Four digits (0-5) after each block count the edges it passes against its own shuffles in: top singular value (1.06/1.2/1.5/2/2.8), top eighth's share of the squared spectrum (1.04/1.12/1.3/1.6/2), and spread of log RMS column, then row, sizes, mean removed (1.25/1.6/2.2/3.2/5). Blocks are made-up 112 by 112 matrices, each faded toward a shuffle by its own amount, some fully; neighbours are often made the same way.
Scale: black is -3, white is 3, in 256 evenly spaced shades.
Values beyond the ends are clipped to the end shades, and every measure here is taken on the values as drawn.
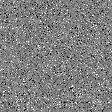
2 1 0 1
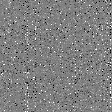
2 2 2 1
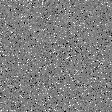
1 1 1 0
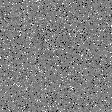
2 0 0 0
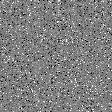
3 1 0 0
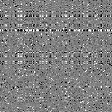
5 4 3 3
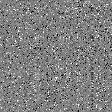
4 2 1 1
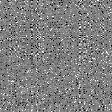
4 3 2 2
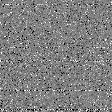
2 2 0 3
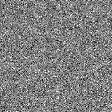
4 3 1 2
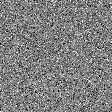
0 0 0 0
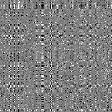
5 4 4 3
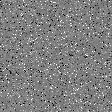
2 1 0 0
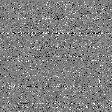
2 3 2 3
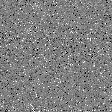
1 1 0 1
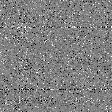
2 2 1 2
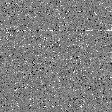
2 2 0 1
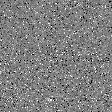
1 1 0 1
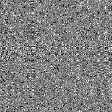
4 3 2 2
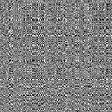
5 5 4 4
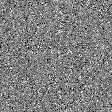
1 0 0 0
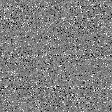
1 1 0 2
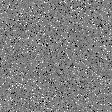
0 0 0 0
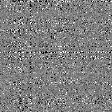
2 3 3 3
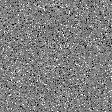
0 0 0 0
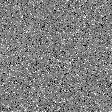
0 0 0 0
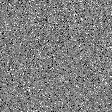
0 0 0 0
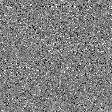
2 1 0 2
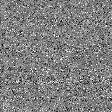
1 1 0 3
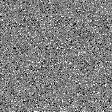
0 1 0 2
